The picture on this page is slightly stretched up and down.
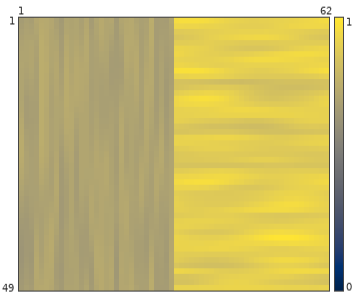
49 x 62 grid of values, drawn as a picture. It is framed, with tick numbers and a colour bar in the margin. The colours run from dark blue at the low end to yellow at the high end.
It is made of 1 by 2 panels. Panel 1,1: high, streaked downward, faint in contrast. Panel 1,2: very high, streaked across, faint in contrast.
